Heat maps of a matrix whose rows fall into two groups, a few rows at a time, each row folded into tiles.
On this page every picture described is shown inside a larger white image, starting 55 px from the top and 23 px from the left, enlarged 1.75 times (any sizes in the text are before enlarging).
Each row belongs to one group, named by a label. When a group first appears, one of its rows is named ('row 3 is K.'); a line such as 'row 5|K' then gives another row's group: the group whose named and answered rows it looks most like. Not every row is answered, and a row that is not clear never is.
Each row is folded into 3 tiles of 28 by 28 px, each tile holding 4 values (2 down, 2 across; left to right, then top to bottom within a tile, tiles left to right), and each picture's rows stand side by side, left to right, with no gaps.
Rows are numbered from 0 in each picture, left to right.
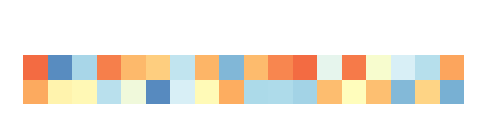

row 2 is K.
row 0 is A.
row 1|K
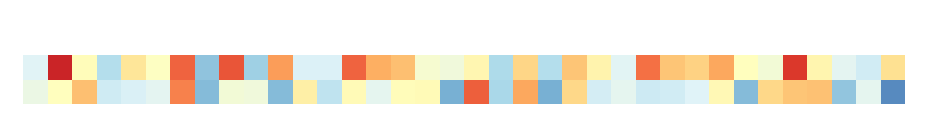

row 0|K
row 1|A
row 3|A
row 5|K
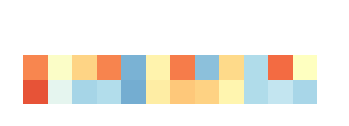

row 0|A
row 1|A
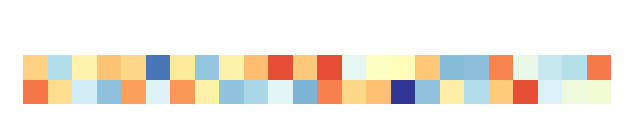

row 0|A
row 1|A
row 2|A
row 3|K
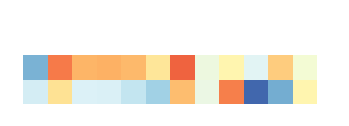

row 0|K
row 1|A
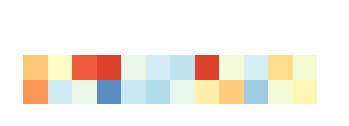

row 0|A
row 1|K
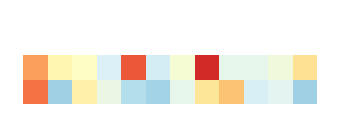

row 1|K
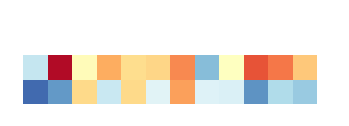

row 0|K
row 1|A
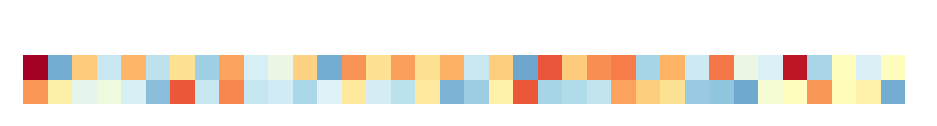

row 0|A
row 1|A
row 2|K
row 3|K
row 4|A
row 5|K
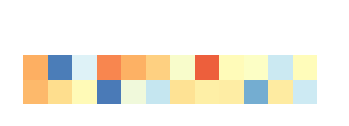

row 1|K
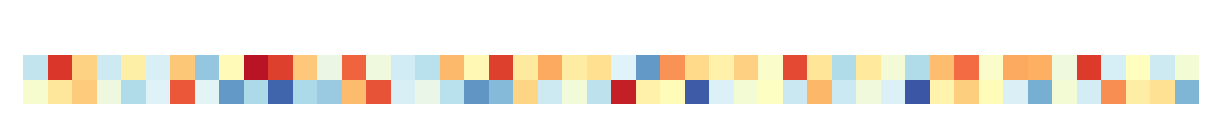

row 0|K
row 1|A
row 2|K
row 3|K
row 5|K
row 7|K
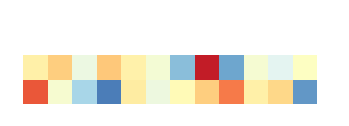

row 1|K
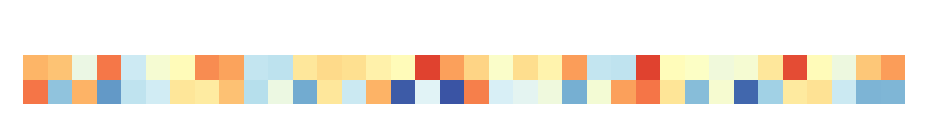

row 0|A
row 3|A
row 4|K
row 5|K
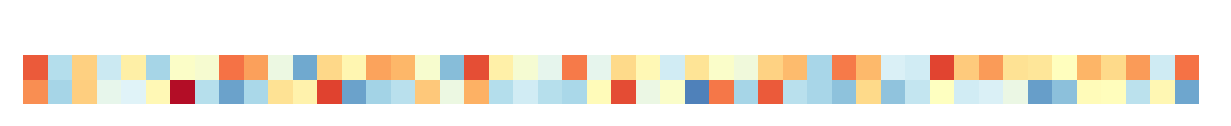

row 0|A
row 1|A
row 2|A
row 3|A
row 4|A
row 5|A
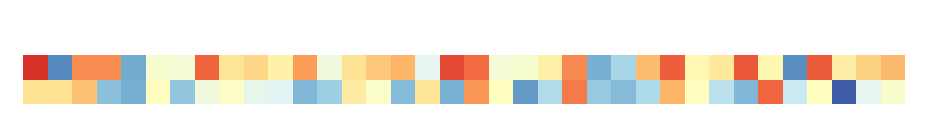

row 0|A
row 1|K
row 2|K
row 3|A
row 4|K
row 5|A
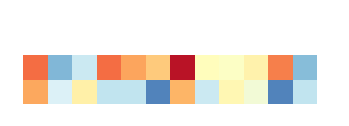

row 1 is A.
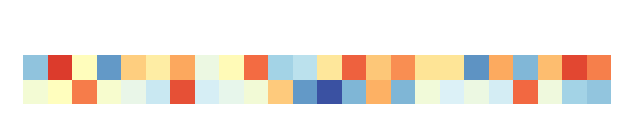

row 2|K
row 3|K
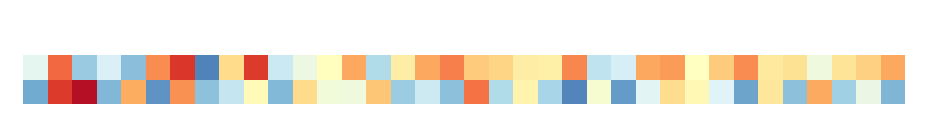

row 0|K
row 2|K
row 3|A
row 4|K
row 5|K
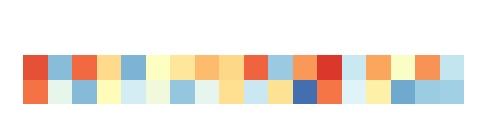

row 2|A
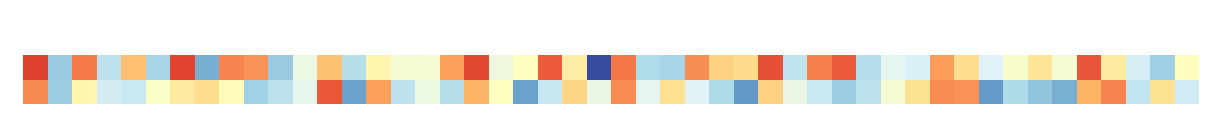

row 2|A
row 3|A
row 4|A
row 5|A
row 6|K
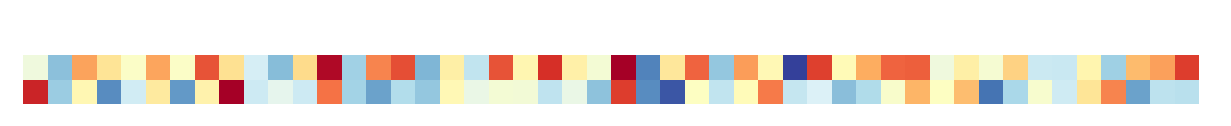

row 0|A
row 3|K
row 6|A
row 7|K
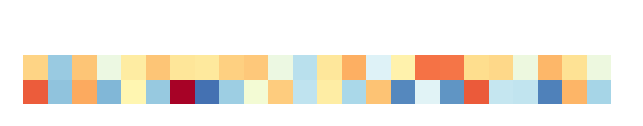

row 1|A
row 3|A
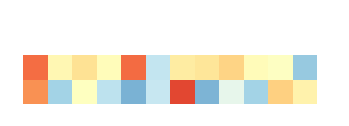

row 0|A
